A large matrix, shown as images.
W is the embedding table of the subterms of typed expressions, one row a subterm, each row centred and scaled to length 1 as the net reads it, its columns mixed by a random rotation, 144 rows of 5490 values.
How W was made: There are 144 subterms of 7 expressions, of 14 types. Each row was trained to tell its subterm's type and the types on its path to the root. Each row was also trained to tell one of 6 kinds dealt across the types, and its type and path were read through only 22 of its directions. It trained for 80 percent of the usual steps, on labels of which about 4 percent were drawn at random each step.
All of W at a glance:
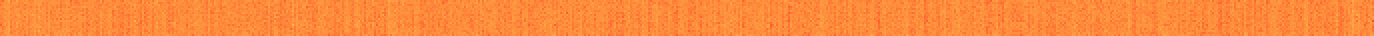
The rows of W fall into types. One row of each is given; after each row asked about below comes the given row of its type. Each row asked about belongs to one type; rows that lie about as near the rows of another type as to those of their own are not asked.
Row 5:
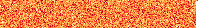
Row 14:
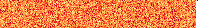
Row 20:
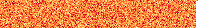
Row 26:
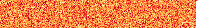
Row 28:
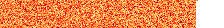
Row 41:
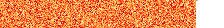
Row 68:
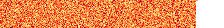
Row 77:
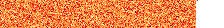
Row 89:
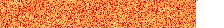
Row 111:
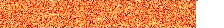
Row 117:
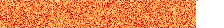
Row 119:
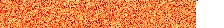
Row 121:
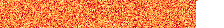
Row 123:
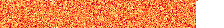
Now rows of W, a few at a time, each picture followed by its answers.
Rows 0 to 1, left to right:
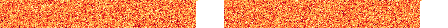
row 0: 117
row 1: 117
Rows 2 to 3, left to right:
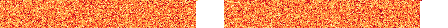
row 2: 119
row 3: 111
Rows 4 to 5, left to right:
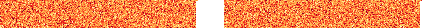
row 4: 5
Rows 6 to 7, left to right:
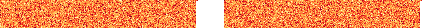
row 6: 26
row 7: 119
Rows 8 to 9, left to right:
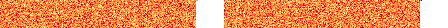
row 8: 5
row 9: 26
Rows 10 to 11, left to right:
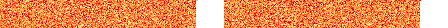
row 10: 14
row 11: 119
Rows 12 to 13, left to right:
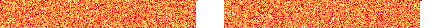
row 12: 119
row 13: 26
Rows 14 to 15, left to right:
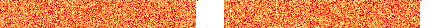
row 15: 68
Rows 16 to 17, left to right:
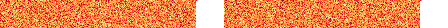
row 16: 77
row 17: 123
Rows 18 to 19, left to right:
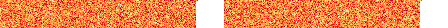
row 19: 26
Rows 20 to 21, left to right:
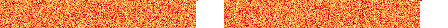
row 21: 68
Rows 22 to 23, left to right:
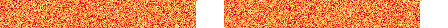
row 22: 119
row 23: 14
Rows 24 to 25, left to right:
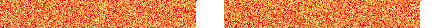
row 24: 26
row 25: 117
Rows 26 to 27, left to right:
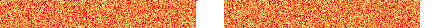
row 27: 77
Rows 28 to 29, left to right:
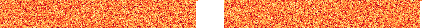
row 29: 68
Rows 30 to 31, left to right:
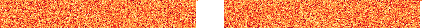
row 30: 20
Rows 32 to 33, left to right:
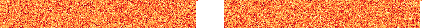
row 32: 121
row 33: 20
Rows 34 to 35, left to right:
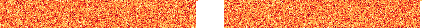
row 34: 28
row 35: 14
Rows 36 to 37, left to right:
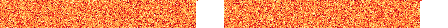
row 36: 117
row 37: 20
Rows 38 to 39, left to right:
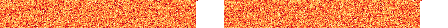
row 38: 123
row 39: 5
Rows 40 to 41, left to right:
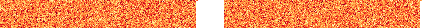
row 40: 5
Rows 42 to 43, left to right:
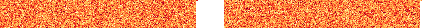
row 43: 28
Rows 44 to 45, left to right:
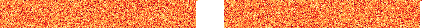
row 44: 121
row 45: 5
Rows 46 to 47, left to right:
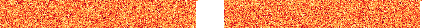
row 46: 28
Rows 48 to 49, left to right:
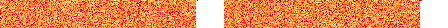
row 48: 20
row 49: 121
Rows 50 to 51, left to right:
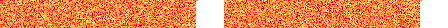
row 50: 117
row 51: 20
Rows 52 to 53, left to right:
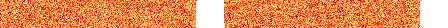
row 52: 77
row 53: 117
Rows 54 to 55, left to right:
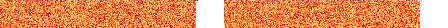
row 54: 68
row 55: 117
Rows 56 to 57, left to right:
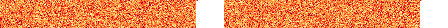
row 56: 68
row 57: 89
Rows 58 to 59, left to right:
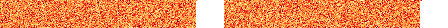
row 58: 117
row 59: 111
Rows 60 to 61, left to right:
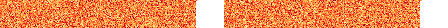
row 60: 119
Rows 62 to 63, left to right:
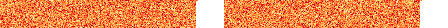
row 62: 89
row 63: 111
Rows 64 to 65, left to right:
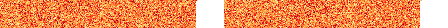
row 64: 111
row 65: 14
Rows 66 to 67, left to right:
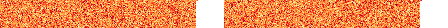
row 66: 20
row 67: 68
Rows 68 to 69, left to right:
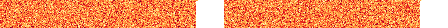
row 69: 117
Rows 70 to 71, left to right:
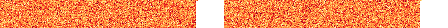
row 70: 123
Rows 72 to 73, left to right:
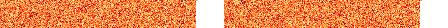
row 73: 28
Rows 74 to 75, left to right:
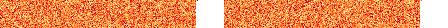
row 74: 20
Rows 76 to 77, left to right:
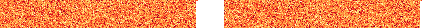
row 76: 77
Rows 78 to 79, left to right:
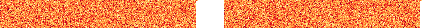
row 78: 5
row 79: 77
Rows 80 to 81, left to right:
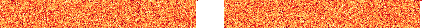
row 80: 20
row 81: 111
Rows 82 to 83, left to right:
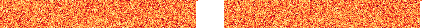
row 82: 121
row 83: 14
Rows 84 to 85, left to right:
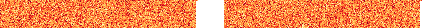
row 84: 77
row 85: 20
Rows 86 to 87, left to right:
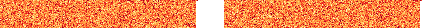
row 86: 111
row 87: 26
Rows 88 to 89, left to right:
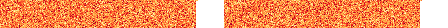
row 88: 77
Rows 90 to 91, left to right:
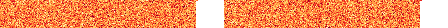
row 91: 111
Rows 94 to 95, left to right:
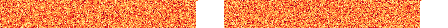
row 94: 41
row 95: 119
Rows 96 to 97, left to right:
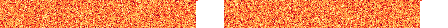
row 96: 111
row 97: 28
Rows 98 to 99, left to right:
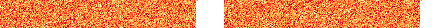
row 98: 5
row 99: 111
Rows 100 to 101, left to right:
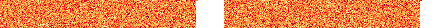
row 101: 77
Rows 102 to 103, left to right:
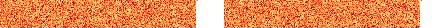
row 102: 5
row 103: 41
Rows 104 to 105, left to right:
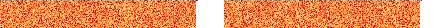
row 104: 111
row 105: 28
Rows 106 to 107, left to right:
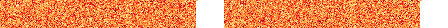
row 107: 119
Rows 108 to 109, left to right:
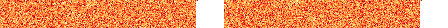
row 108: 77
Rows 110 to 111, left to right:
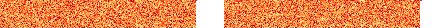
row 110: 111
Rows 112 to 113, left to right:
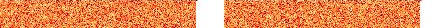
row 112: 121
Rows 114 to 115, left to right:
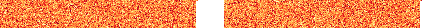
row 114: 20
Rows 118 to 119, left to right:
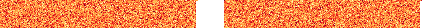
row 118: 77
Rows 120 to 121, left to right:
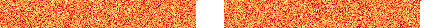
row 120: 5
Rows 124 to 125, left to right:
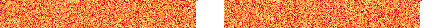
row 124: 119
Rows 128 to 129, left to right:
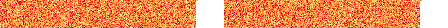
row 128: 28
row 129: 5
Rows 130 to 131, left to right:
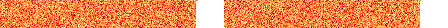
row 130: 68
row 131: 119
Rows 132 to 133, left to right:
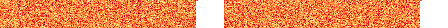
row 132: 121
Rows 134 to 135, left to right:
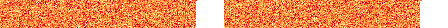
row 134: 121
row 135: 119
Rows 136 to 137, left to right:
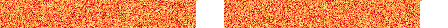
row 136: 117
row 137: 5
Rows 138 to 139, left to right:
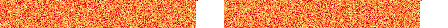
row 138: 28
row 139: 20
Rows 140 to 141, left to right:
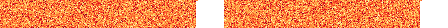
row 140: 14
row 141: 14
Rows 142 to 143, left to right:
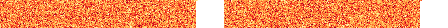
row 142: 117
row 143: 77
